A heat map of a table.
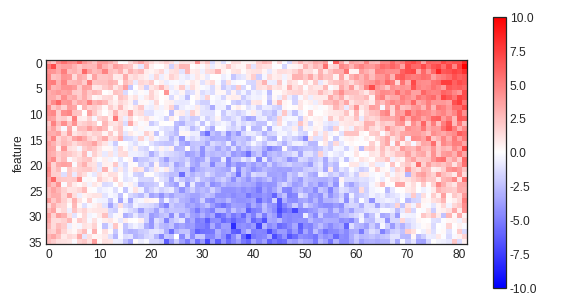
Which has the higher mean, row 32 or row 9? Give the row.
9
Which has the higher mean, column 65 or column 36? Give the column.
65
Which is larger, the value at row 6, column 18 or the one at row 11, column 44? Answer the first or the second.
the first
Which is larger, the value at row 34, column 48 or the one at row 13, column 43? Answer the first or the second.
the second
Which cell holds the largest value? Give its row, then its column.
1, 81
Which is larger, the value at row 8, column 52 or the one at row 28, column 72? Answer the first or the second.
the second
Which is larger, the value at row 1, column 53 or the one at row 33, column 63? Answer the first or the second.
the first
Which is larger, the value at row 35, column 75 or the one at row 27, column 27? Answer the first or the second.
the first
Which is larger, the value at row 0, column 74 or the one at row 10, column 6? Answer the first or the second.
the first
